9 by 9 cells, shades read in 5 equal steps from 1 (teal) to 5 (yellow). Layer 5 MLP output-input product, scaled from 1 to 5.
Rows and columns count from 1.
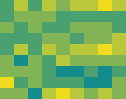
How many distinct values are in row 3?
2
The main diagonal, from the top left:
2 3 3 3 3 3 2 1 3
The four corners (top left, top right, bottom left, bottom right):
2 4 3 3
